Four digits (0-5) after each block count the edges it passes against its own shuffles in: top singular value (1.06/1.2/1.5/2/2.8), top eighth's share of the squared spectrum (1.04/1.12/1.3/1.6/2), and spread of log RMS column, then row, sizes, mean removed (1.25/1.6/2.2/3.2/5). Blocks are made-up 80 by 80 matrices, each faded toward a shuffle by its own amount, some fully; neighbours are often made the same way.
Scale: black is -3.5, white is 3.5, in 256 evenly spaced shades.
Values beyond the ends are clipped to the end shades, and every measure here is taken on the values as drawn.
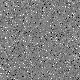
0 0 0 0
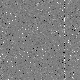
3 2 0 0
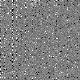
4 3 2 1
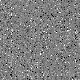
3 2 2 0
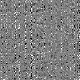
4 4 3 0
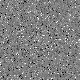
1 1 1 0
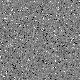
1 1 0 0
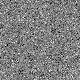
0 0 0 0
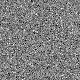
0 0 0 0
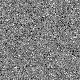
0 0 0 0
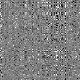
4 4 3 3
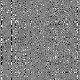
4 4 3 1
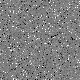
0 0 0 0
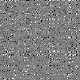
4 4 2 3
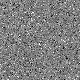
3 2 0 0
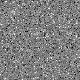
3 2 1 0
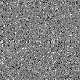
3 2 1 1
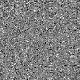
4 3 1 1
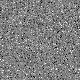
1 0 0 0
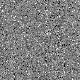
1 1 2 0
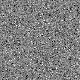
0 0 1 0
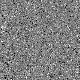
0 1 1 0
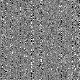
2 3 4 0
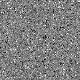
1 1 2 0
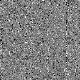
1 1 2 0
